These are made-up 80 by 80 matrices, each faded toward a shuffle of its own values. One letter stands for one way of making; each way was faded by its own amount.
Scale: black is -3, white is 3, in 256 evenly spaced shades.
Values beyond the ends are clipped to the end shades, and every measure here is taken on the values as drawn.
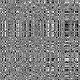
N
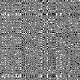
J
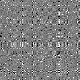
J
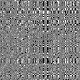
N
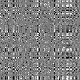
N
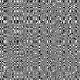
N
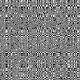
N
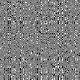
J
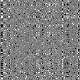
J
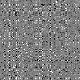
J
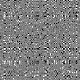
J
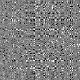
J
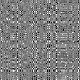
N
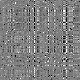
N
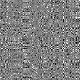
J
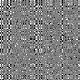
N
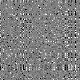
J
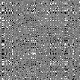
J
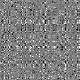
J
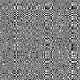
N
